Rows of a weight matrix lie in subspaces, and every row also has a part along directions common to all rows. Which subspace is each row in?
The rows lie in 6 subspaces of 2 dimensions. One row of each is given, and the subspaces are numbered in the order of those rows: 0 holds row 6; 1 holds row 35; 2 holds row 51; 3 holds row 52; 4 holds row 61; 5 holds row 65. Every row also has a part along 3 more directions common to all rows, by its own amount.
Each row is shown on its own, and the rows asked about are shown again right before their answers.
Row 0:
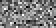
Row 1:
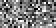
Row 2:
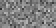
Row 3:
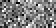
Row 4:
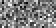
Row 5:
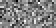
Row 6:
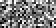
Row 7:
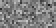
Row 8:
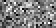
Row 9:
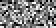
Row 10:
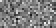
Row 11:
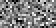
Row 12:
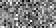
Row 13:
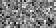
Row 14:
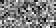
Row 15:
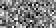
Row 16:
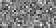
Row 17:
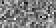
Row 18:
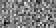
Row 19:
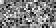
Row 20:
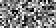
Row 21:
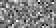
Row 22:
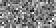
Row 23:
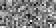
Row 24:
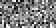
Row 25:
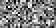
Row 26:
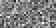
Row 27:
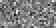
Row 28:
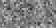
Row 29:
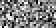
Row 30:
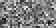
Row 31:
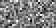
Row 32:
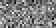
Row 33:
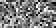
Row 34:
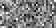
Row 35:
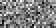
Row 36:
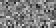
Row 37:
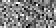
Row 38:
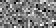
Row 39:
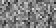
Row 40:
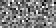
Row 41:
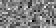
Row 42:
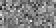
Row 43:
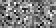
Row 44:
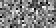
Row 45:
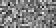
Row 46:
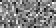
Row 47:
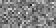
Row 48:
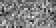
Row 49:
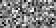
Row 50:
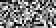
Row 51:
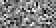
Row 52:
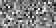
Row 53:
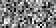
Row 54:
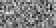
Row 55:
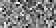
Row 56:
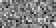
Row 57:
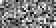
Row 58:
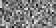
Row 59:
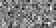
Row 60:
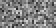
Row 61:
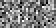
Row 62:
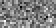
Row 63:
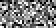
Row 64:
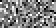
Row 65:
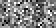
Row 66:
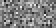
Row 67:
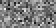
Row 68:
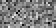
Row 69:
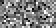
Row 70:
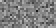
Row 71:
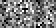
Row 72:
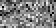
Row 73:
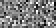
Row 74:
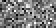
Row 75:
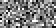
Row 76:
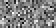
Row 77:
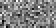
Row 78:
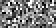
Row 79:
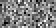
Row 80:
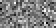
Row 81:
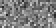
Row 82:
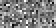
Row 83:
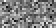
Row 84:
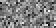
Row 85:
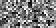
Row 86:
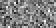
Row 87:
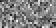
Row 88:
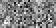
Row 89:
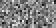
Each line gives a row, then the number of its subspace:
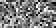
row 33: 3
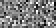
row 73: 4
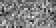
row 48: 1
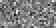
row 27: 3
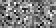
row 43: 5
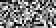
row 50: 0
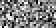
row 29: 2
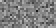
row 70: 4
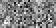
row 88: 5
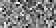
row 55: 5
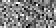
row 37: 5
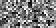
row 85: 0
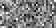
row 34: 1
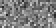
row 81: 2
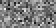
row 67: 5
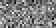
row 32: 0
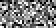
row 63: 0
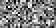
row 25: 0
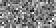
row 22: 4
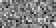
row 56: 2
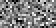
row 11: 3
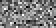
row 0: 0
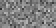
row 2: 3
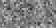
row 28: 5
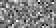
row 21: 3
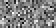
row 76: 0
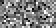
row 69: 2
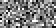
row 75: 0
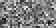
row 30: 0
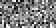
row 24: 1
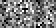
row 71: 5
